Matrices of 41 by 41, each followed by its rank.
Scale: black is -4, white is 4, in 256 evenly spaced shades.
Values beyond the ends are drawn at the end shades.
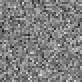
full rank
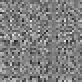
five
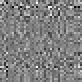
five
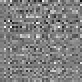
five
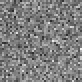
full rank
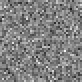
full rank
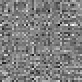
five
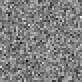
full rank
